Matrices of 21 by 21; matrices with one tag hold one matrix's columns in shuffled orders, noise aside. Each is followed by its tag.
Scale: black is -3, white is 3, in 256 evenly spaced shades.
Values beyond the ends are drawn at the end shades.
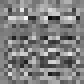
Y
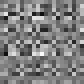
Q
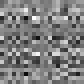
Y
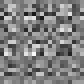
Q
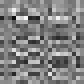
Y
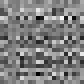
Y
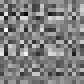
Q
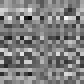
Y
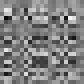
Y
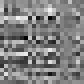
Y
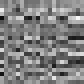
Y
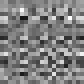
Y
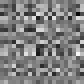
Q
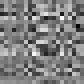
Q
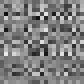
Q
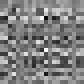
Y
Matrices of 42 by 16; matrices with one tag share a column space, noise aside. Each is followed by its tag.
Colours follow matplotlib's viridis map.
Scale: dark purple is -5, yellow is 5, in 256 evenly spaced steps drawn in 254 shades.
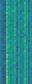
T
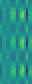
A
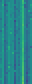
T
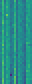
T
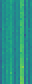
T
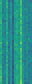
T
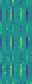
A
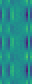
A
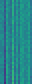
T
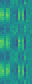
A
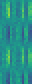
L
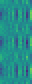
A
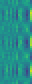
A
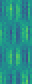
L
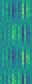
L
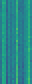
T
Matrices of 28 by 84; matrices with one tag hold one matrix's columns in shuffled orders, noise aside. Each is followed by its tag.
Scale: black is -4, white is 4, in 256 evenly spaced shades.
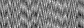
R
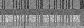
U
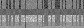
U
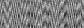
R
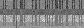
U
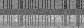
U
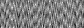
R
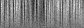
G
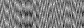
R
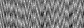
R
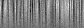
G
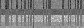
U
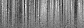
G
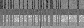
U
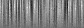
G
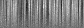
G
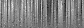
G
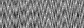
R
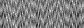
R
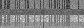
U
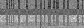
U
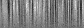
G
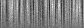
G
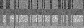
U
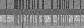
U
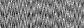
R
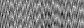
R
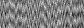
R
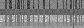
U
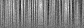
G
